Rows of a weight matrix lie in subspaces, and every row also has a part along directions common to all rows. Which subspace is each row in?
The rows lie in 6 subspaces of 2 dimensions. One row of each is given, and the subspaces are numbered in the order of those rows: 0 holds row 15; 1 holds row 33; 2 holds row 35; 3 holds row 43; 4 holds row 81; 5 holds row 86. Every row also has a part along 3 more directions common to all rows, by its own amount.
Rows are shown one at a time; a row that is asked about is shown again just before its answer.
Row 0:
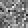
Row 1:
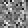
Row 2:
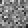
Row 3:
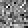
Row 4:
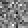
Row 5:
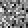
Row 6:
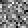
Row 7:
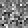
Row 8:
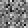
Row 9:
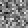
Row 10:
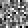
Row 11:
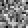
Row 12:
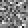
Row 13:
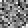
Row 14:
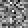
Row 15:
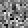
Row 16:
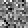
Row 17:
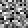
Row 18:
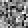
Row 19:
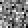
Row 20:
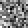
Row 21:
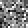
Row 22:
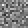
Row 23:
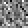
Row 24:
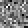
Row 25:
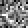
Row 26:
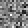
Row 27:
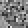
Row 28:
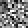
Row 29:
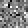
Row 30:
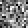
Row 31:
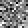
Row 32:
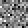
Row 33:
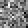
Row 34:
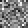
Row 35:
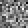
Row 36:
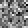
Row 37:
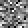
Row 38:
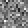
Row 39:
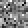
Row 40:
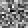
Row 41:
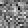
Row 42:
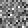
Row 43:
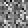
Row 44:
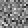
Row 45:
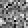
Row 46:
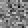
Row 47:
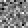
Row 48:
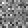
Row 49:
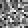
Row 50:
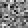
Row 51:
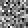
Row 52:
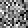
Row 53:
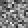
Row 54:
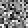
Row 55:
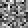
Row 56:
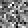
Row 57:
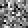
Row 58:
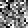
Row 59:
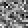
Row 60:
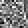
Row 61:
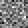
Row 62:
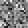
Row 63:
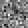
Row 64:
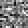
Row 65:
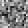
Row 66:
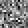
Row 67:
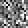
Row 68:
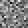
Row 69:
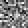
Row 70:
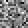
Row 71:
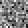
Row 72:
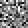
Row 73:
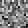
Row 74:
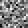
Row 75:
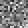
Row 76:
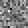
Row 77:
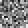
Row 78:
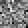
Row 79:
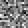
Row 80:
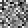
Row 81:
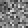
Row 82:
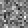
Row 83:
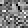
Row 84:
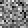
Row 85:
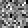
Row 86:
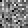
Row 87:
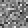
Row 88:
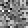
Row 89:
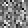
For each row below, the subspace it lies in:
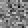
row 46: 4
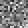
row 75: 5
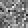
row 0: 2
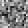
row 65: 2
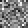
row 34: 5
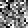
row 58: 1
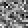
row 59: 3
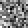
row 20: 2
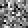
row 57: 1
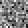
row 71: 2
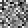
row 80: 5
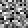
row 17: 0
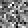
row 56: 4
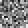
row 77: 5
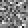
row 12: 5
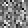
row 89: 3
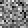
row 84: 0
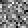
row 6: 4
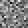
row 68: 5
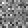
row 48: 4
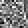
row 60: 0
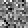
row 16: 3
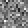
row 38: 1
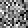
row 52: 3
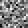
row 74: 5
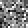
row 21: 2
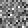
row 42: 4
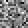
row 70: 1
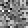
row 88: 2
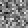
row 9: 0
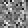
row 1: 3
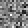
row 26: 1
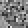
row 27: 2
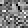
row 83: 0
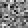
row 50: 1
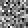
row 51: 2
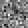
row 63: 0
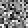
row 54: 0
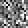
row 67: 3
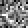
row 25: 2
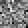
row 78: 4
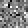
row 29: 1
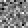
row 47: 5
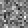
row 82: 0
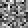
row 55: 1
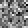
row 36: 1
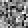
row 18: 2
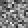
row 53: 4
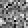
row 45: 3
